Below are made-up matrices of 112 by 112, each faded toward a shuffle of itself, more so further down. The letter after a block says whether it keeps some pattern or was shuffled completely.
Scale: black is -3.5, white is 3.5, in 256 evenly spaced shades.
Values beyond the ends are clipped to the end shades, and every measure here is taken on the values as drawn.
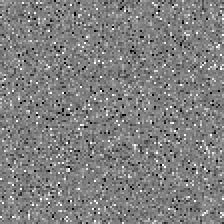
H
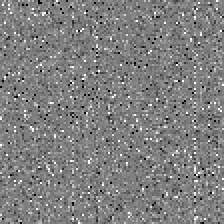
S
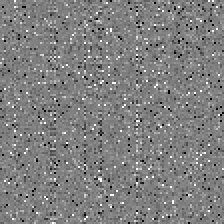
S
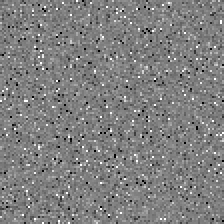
H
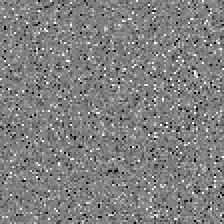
S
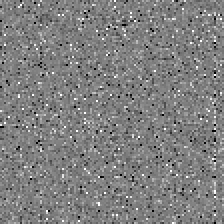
S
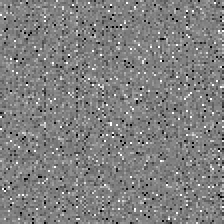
S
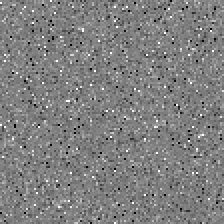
H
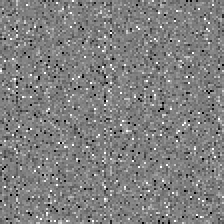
S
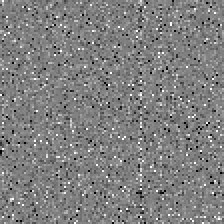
S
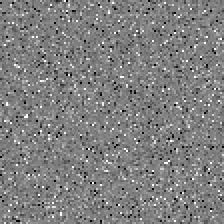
H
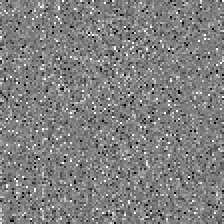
S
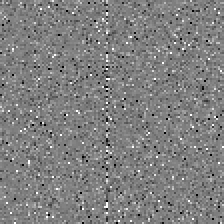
S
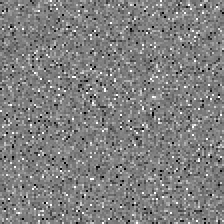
H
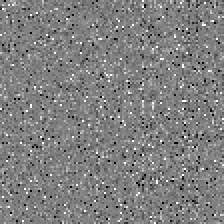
S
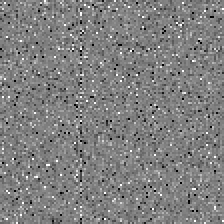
S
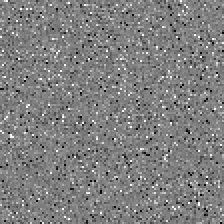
H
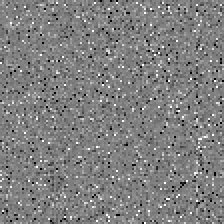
S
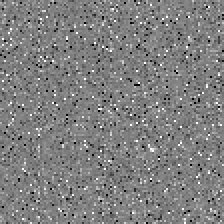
S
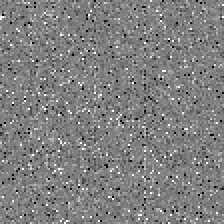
S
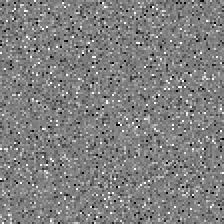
H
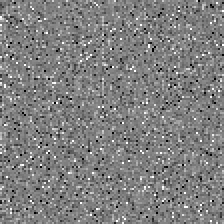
S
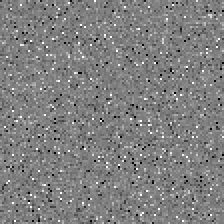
H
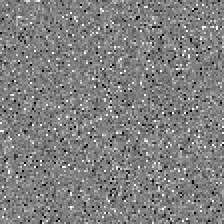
S
